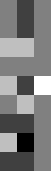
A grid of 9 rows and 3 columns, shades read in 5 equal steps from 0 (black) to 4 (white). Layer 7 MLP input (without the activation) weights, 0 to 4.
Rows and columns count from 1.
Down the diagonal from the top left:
2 1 2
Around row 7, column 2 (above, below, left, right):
3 0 1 2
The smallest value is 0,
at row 8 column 2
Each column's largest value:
3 3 4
